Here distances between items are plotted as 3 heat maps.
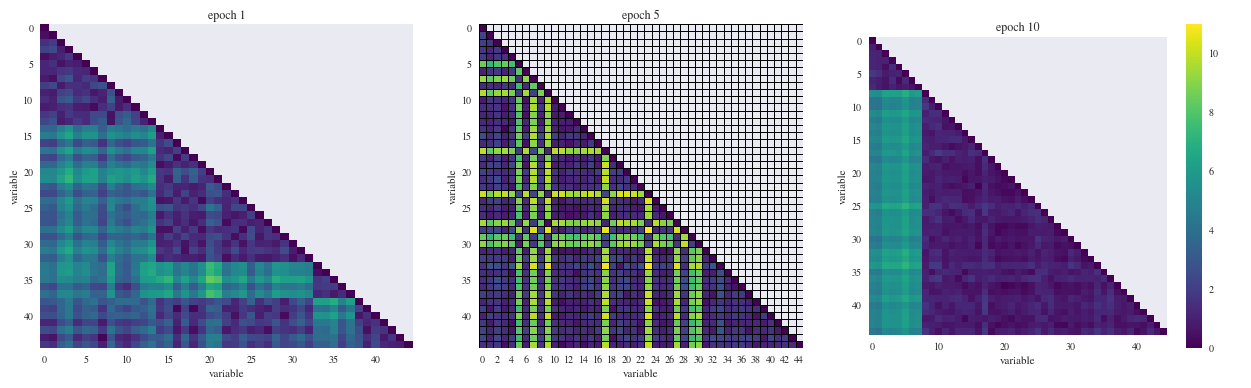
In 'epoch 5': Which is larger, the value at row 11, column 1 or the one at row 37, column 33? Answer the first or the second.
the second
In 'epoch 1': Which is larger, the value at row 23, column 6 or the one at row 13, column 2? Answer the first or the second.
the first
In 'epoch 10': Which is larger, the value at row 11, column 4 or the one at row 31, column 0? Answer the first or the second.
the first
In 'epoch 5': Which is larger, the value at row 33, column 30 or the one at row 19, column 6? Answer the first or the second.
the first
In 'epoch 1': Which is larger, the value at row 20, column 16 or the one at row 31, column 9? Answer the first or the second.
the second
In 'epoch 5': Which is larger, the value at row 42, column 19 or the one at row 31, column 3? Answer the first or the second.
the first
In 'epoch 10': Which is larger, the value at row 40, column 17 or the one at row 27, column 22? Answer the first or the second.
the first
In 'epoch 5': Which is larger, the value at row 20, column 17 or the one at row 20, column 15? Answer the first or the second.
the first
